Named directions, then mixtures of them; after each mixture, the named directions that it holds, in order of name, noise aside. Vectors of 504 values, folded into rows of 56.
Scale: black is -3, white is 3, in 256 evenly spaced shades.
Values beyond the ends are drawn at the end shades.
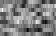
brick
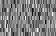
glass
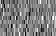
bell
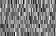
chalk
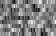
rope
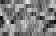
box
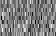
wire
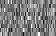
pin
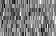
bell, pin, rope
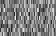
bell, chalk, pin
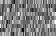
box, glass, rope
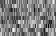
box, pin, rope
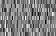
glass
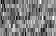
bell, box, rope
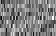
bell, box, glass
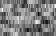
brick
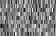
chalk
